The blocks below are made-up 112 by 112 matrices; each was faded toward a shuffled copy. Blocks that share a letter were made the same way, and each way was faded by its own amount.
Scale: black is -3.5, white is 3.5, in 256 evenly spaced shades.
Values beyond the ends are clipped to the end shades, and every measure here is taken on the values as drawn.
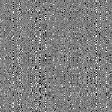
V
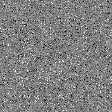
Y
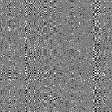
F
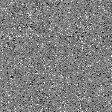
Y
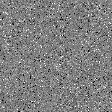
Y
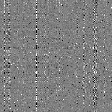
V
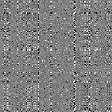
F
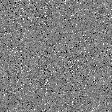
Y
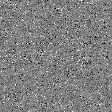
Y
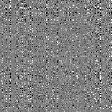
V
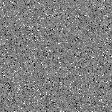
Y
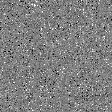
Y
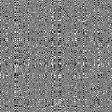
F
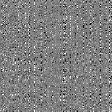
V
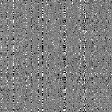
V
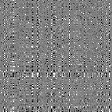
F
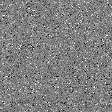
Y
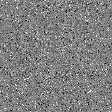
Y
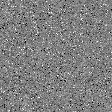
Y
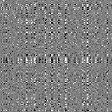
F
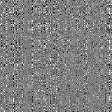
V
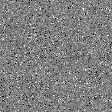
Y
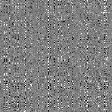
V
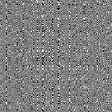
V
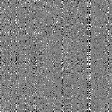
V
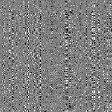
V
